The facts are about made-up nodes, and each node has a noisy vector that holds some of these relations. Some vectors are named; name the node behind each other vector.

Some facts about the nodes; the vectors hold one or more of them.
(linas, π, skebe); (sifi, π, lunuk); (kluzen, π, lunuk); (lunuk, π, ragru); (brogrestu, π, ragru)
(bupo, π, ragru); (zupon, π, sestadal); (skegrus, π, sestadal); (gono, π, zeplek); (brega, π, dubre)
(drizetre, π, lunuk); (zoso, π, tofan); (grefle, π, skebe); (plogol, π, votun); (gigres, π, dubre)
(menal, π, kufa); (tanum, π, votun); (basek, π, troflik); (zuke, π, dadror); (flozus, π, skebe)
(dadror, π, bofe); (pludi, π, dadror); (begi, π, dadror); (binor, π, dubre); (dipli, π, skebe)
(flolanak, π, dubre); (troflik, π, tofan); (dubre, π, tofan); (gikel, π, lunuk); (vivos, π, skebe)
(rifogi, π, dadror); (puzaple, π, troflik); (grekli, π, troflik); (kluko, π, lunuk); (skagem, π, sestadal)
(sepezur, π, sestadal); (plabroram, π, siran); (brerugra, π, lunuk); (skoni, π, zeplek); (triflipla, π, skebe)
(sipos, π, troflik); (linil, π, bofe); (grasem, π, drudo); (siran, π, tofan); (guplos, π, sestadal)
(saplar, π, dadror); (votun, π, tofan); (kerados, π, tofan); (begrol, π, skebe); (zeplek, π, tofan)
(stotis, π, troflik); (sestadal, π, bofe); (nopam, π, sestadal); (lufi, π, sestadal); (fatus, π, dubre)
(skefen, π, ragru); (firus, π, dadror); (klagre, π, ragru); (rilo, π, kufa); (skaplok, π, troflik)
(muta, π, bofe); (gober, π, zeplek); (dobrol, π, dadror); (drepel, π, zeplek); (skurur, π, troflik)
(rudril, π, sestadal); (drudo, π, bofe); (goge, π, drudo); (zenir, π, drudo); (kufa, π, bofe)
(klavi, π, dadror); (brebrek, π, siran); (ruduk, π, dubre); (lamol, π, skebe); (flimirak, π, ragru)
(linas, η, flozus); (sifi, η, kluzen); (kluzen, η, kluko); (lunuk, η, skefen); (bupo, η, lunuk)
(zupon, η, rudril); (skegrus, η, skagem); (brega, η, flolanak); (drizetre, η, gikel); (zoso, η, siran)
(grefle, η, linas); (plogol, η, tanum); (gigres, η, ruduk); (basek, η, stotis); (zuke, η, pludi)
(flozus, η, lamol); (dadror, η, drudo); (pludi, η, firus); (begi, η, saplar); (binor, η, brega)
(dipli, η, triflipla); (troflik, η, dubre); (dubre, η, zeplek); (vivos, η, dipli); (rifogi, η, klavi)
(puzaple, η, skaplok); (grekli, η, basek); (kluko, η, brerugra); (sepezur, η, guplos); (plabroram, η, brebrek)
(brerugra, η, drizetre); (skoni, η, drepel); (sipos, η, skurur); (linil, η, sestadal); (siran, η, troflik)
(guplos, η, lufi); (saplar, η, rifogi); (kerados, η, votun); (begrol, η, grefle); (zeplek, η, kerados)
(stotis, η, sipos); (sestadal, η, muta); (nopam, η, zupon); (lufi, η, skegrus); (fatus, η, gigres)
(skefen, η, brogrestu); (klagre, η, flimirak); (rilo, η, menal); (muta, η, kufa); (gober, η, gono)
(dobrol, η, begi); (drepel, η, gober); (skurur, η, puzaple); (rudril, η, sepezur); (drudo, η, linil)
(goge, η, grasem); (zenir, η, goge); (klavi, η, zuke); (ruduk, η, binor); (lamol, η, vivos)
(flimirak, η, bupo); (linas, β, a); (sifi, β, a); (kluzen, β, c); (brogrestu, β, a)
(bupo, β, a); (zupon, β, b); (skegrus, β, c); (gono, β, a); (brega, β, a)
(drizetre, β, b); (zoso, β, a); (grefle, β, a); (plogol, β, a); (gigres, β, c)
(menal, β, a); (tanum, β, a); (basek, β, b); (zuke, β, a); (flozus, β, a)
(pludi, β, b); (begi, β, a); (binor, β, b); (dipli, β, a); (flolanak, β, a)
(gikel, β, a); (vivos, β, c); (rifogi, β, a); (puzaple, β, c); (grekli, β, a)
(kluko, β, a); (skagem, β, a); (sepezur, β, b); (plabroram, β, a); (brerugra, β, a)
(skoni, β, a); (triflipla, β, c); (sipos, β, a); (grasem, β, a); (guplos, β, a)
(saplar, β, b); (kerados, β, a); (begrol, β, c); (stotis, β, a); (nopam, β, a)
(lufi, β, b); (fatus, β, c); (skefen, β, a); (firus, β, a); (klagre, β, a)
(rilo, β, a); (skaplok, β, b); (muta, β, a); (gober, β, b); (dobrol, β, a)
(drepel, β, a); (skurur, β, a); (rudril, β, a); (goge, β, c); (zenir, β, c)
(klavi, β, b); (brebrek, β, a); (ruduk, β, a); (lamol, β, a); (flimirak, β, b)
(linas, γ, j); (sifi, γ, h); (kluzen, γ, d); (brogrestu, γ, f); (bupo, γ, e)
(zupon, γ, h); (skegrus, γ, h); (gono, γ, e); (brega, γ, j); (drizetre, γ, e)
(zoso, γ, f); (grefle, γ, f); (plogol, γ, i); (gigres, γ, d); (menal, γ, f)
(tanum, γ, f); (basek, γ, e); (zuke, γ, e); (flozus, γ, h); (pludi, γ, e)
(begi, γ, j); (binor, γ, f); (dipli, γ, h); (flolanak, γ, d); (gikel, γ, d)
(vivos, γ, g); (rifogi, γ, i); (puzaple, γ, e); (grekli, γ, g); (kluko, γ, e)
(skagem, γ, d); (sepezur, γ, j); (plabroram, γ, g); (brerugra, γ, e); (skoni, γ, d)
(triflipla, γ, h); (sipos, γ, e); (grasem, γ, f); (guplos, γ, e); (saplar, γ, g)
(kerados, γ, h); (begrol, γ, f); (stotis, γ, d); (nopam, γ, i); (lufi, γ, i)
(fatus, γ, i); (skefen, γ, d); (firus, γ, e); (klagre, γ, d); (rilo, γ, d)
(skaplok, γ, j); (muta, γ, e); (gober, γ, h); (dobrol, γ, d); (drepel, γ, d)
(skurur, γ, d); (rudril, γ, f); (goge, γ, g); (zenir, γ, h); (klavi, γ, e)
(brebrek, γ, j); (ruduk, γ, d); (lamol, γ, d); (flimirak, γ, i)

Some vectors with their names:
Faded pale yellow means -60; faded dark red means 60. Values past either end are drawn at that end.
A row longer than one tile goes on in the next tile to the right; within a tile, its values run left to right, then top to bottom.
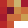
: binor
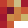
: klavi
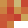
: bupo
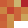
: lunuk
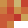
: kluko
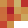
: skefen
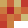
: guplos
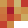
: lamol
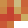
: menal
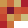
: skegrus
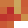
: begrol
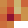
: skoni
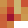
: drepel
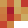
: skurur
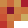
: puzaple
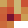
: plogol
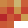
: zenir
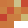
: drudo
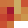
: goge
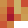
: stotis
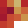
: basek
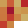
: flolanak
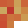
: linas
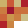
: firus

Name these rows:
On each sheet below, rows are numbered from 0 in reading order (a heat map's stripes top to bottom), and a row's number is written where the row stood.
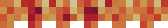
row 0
skebe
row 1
saplar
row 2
nopam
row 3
flimirak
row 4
dadror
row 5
brerugra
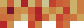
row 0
skagem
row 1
rifogi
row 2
begi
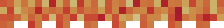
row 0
brebrek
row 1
kerados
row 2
flozus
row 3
sifi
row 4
kufa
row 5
zeplek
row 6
gigres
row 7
zoso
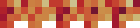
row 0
gober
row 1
linil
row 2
zupon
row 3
vivos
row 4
pludi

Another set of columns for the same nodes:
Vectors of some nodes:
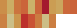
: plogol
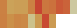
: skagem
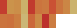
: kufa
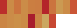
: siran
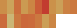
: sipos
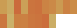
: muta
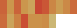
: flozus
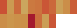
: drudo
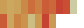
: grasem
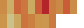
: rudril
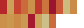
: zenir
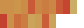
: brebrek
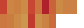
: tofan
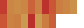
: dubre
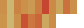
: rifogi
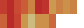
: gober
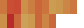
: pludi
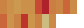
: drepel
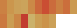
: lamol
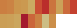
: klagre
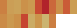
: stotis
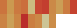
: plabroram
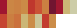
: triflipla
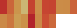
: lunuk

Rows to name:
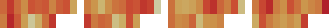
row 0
skaplok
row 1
flolanak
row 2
skurur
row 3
sepezur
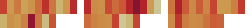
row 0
dadror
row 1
gigres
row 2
drizetre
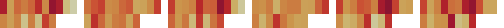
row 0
skegrus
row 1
klavi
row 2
puzaple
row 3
linas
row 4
begrol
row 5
fatus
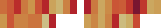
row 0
basek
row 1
kluzen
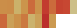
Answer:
brogrestu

